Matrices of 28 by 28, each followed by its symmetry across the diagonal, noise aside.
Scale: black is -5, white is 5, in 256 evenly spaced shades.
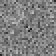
symmetric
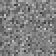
antisymmetric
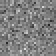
antisymmetric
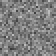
antisymmetric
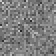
symmetric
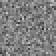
antisymmetric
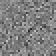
symmetric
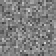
antisymmetric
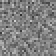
antisymmetric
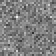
symmetric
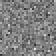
antisymmetric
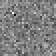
symmetric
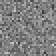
antisymmetric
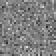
antisymmetric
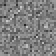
symmetric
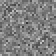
symmetric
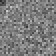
symmetric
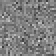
antisymmetric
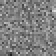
antisymmetric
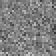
antisymmetric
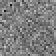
symmetric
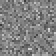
symmetric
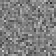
antisymmetric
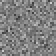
symmetric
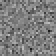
symmetric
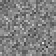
symmetric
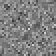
symmetric
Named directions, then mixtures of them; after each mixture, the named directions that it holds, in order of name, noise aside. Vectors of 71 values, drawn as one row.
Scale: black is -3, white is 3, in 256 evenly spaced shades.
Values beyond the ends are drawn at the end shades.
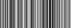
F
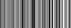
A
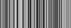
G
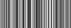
F, G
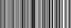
A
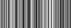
F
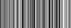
A, G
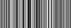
F, G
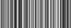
A, G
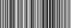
F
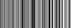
A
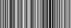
F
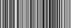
F, G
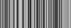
G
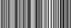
A, F
